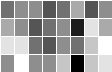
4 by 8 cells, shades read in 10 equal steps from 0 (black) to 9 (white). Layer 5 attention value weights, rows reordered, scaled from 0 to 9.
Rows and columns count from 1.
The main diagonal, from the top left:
4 5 4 5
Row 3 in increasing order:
3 4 4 5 7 8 8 9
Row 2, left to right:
6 5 3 4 5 1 8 6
